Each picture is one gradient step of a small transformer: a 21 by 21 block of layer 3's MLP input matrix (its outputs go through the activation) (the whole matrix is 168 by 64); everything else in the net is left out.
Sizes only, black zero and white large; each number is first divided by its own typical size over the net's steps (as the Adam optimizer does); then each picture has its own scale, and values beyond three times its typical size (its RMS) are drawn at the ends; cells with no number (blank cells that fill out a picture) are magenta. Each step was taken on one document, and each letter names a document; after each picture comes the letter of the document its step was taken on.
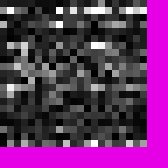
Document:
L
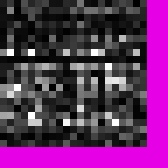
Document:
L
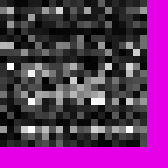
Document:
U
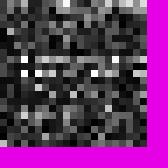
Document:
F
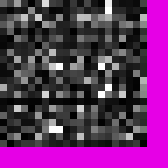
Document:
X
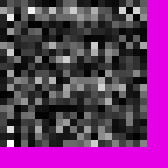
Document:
U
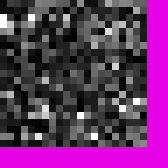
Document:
X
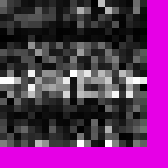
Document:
U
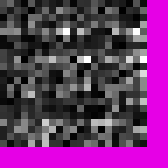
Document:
F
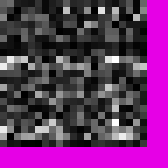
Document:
X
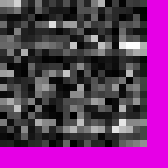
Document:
U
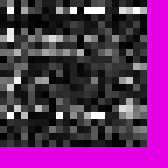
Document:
L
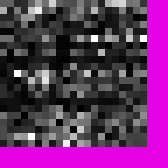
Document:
X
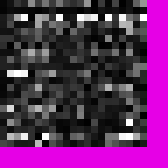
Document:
X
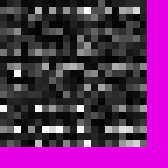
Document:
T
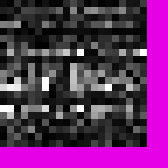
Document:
L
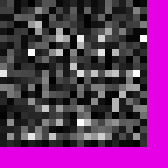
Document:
X
